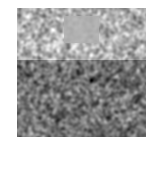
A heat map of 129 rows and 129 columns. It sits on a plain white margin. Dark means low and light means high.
The top part is higher, up to a seam about 40% of the way down. An odd patch, calmer than its surroundings, sits in the top middle. The field is mottled with small blotches. The top middle is the calmest part.
